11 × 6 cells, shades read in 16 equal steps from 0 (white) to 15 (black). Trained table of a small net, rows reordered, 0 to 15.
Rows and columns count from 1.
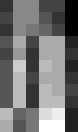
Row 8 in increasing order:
4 4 5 10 11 12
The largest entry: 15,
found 3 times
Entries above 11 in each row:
2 2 2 1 2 2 1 1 2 1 1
